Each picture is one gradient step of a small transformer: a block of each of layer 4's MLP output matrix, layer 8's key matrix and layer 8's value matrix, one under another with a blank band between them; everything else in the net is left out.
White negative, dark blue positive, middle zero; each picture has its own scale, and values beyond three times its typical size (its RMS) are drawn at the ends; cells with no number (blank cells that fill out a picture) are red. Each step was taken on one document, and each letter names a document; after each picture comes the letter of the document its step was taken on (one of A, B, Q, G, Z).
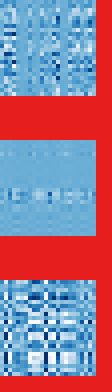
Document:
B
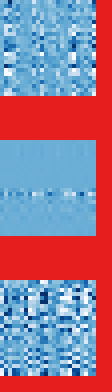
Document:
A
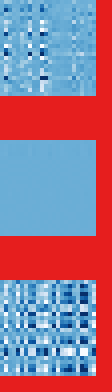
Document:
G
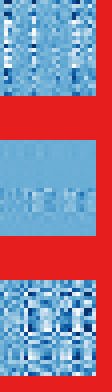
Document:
A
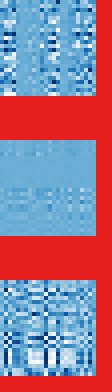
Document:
B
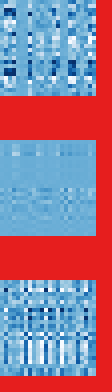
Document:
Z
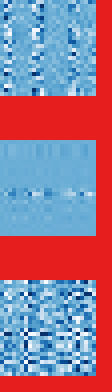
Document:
A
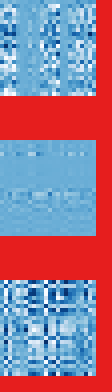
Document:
B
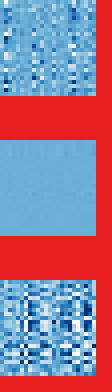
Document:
A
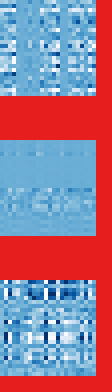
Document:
B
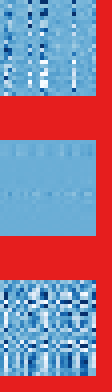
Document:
G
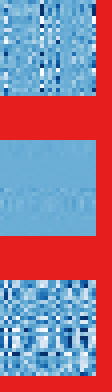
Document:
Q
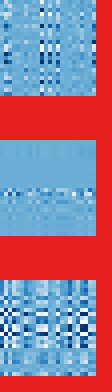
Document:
Q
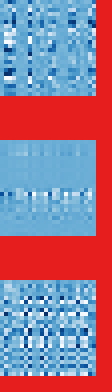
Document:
Z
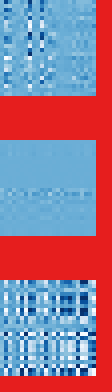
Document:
G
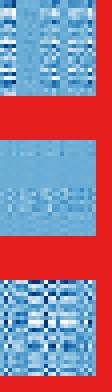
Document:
B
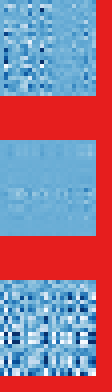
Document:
G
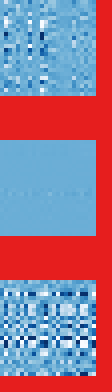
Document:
G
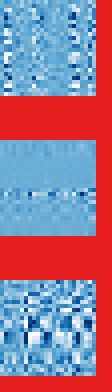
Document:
A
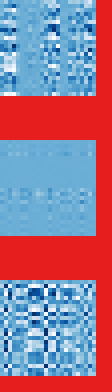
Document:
B
